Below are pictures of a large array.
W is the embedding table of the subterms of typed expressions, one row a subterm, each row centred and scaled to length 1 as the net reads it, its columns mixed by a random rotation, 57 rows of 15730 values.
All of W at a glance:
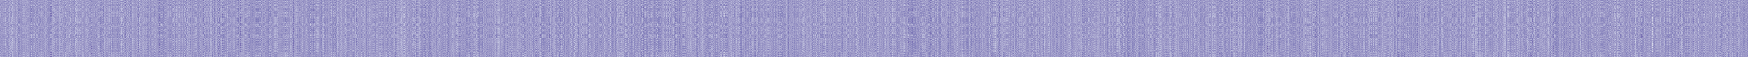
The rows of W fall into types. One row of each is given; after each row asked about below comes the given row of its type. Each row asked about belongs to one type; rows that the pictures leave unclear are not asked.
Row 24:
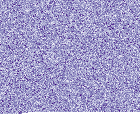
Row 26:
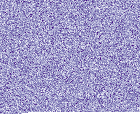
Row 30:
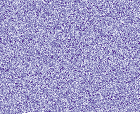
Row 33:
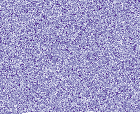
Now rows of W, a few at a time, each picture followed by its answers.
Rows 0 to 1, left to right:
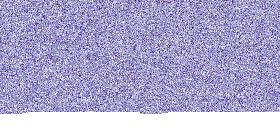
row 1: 26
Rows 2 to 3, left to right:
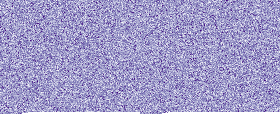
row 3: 26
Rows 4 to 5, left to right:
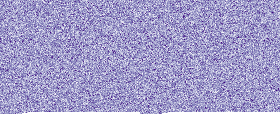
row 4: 30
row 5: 24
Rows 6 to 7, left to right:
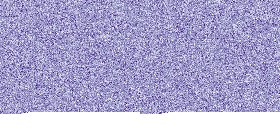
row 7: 24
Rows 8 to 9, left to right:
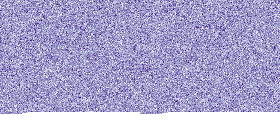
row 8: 33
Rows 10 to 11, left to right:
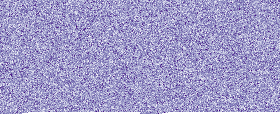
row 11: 33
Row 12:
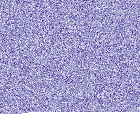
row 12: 26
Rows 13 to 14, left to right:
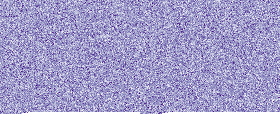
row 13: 33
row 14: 24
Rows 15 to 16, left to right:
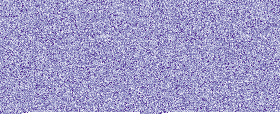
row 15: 33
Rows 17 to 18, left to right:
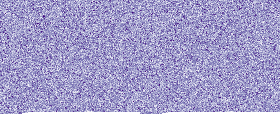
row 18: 33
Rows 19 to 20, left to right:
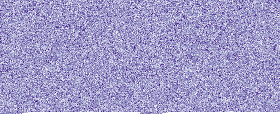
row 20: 33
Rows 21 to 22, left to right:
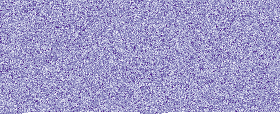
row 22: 30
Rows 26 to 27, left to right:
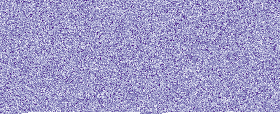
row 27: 33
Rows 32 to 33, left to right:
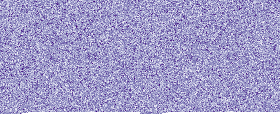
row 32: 33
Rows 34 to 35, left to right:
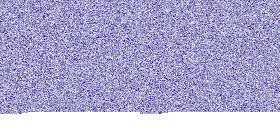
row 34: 24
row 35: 24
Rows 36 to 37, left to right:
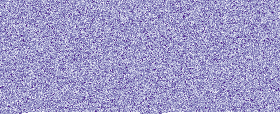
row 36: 30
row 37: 24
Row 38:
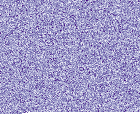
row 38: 26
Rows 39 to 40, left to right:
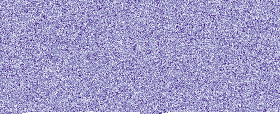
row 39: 33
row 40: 26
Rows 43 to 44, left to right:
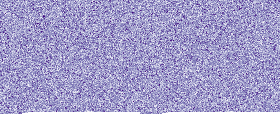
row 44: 33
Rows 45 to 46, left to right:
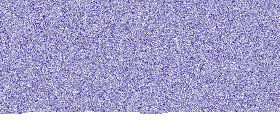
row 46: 26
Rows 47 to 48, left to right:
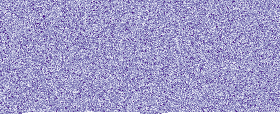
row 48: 26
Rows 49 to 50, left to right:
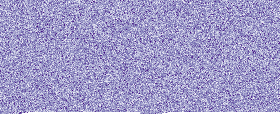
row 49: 24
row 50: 30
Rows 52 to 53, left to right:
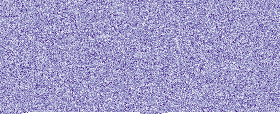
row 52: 33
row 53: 26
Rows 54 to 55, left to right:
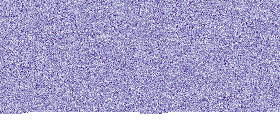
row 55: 26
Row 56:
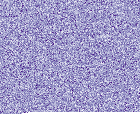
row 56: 33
